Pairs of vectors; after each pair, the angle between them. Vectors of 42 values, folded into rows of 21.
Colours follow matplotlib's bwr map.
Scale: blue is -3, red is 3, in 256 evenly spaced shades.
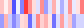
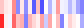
partly opposed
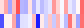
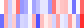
nearly parallel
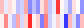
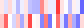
nearly parallel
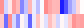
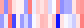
partly aligned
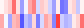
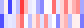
partly opposed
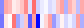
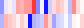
partly aligned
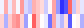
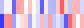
partly opposed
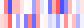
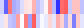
nearly opposite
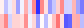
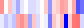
partly aligned
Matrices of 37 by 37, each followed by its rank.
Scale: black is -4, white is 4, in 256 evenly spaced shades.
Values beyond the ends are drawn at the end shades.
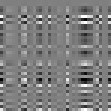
one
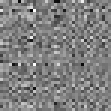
five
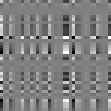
one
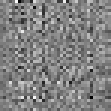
five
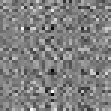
five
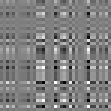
one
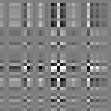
one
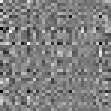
five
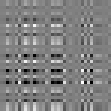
one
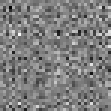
five
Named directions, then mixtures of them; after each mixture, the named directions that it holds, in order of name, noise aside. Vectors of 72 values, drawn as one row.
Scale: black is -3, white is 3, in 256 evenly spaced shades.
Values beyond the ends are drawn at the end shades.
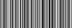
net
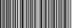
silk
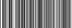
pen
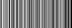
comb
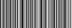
silk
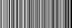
comb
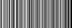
comb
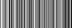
comb, pen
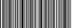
pen, silk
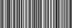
net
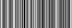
net, pen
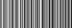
comb, net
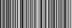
silk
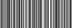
net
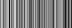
comb, pen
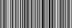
net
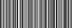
comb, silk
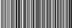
silk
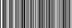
net, pen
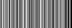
comb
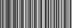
net, silk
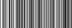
comb, pen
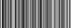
comb, pen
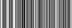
net, pen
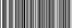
net, pen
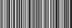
comb, net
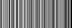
comb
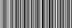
net, silk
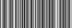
net, pen
